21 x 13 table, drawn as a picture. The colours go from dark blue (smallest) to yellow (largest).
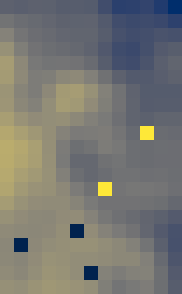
Mirror symmetry: none. Lone odd cells: 5, 2 higher and 3 lower than their neighbours. Roughest part: bottom middle. Ninth with the lowest average: top right. Average level on the scale: 50%. Slope: up to the bottom left.
